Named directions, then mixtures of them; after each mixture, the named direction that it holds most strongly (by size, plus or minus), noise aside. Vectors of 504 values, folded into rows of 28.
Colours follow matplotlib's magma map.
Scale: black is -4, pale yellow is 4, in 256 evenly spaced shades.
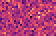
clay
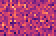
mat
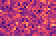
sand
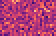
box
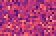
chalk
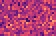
chalk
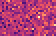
clay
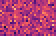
mat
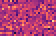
chalk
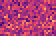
chalk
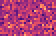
chalk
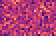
box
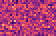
mat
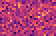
clay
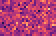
sand
